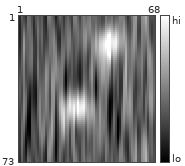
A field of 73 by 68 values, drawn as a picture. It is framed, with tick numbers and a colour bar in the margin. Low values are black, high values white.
Grain: streaks running down. Bumps: two. Mirror symmetry: none.
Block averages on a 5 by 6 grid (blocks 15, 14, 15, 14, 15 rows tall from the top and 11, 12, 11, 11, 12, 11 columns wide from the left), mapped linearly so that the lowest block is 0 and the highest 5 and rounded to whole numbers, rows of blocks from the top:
112342 | 121432 | 022211 | 035311 | 011212
